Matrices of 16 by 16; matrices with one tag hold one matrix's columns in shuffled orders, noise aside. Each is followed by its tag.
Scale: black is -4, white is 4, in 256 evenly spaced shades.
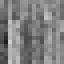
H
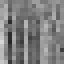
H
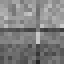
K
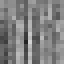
H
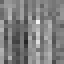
H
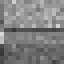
K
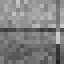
K
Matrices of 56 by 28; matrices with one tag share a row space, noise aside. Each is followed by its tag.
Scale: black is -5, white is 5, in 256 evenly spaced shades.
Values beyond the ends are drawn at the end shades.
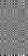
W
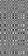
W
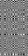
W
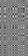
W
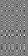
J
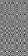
J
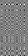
J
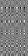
J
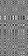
W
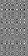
J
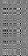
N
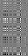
N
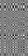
W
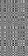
W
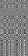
J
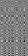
J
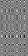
J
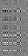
N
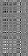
N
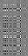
N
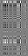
N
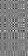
W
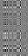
N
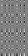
J
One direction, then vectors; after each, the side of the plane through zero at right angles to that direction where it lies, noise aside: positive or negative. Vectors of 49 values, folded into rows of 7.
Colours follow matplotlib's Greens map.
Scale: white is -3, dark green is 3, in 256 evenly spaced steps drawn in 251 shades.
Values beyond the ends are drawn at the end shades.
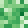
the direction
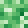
positive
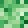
negative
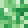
positive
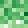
negative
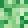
negative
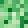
negative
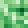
positive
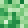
positive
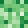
negative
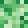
negative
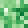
positive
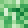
positive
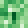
positive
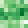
positive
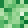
negative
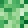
negative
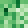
negative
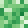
positive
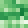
positive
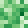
positive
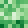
negative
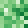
positive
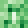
negative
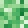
positive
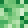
negative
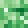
positive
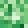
negative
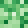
negative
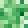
positive
